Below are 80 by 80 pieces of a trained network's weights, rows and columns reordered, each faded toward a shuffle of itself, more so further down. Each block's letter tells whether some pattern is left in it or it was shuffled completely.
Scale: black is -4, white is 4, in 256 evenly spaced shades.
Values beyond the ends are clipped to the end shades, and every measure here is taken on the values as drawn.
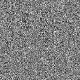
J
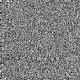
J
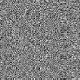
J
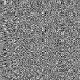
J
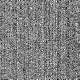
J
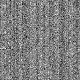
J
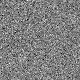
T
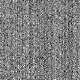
J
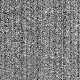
J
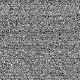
J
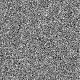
T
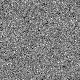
T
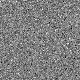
T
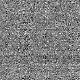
J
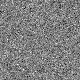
T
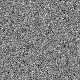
T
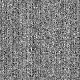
J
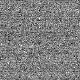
J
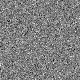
T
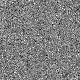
T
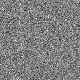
T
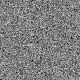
T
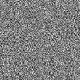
J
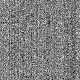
J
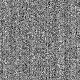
J
